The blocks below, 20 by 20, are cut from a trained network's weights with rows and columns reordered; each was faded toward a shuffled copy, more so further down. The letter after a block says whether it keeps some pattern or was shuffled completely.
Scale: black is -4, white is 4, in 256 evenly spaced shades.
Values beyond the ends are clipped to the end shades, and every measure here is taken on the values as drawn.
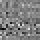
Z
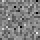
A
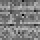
Z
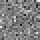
A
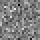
A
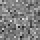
A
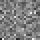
Z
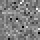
A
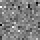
A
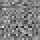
Z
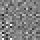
Z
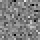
A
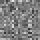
Z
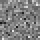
A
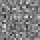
Z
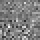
Z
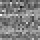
Z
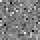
A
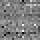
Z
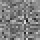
Z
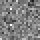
A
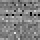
Z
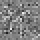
Z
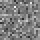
A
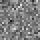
A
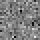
A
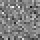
Z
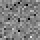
A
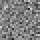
A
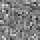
A
